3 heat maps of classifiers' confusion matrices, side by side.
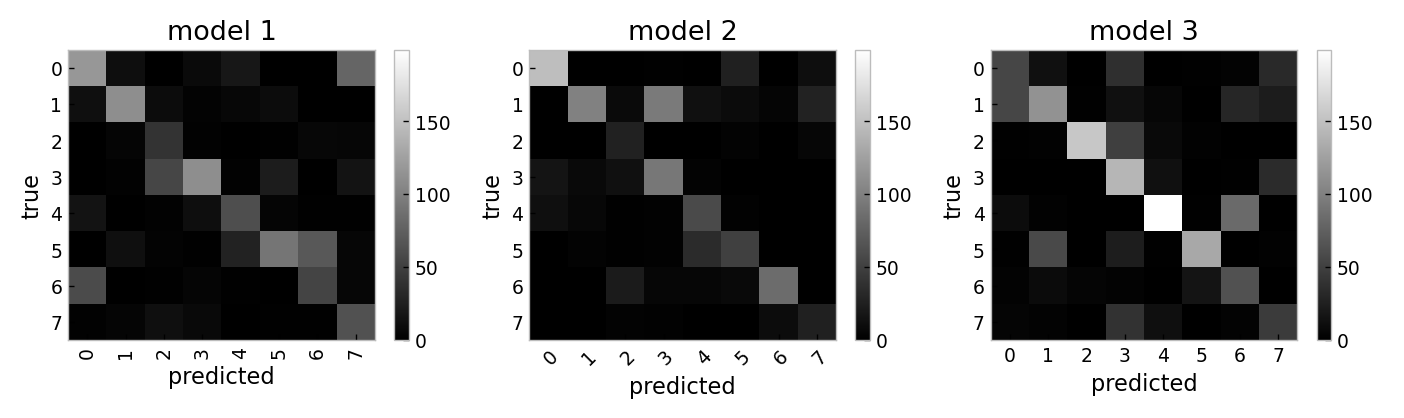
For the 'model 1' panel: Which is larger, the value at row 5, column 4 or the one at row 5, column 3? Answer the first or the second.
the first
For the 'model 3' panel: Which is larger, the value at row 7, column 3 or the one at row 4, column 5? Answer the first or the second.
the first
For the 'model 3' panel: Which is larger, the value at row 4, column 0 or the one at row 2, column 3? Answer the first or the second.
the second
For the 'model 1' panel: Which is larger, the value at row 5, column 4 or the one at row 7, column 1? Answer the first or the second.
the first
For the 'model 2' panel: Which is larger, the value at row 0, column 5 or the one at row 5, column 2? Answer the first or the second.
the first
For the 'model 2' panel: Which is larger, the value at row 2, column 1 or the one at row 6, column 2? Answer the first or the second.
the second
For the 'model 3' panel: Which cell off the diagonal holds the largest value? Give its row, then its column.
4, 6
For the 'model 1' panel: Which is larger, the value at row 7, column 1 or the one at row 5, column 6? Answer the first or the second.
the second
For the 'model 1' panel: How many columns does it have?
8
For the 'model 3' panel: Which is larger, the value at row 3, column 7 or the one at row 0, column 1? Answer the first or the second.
the first
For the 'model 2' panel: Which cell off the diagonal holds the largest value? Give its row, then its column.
1, 3
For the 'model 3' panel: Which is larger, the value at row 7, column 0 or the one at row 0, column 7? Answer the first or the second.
the second
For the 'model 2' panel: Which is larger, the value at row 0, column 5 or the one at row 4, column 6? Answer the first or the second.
the first
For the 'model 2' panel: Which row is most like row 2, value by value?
7
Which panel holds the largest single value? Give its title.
model 3
